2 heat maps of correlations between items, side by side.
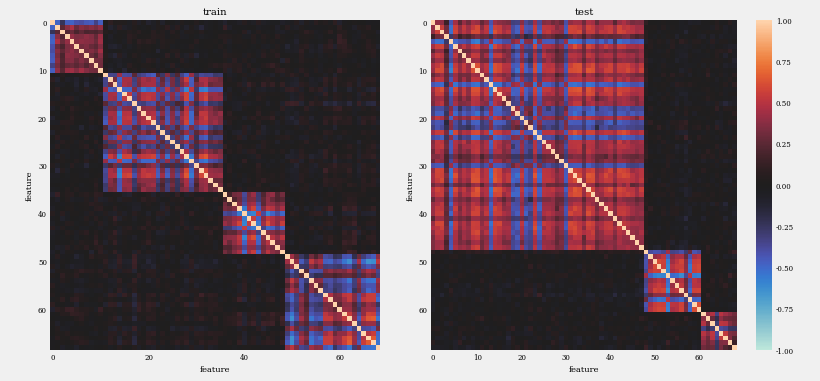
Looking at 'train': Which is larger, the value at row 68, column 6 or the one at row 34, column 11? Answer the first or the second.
the first
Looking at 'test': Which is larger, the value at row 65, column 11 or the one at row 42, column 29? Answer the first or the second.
the second
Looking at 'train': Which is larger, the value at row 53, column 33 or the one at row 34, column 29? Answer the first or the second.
the first
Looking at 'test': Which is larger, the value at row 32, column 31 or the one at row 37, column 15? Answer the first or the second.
the first
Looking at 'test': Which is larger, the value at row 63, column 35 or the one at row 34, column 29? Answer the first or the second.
the second
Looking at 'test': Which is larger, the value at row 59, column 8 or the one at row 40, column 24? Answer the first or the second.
the first
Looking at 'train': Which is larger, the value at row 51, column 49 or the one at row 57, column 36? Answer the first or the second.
the first
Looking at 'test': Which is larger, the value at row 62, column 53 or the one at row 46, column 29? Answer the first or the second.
the second
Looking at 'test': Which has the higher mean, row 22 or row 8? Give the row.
8
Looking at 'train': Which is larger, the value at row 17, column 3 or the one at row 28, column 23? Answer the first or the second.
the second
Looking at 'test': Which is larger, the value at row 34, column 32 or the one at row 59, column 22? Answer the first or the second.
the first
